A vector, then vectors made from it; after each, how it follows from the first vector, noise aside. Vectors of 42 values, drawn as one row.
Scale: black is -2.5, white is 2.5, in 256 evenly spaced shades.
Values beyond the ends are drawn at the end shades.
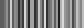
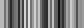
sign-scrambled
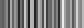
copied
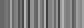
shrunk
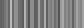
shrunk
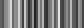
sign-scrambled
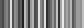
copied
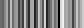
copied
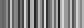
copied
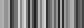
sign-scrambled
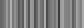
shrunk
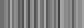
shrunk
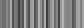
shrunk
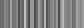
shrunk
